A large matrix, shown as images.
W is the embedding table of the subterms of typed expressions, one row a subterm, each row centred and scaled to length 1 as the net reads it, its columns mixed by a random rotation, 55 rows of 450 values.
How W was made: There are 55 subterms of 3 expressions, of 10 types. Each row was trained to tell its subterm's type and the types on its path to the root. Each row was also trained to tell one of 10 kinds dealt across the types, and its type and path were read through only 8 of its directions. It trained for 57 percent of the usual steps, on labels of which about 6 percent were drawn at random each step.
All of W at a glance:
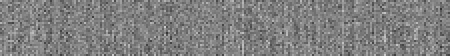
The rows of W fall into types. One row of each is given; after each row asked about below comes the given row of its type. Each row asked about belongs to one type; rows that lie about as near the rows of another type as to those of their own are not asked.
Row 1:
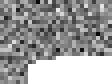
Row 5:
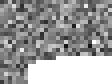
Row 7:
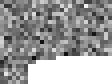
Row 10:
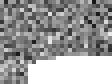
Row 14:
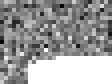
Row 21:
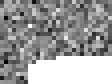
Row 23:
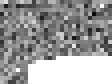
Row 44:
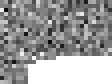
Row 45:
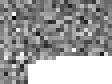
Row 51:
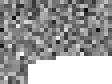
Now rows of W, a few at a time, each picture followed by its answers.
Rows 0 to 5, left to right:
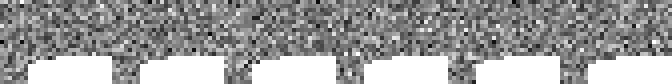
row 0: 23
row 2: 45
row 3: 51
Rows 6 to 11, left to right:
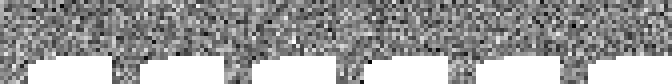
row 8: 10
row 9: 1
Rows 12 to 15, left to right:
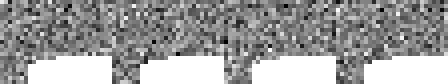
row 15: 21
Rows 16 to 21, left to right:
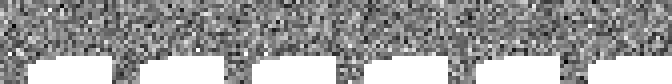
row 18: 51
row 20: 10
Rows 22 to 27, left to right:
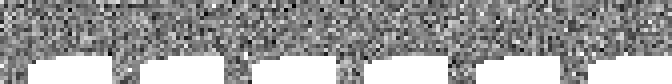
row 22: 23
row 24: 44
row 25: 10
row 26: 7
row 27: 51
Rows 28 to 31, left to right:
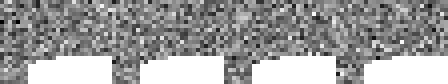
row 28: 5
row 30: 1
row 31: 7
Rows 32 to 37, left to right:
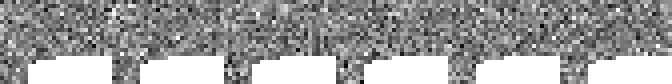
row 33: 21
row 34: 7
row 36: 10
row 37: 1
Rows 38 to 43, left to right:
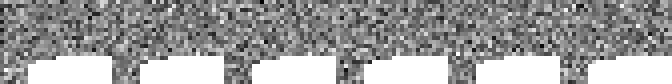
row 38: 23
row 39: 1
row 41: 21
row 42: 51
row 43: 7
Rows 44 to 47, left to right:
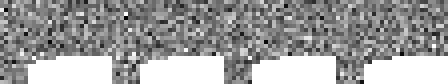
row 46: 14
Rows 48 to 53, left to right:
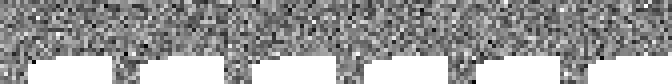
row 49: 14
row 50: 14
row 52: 14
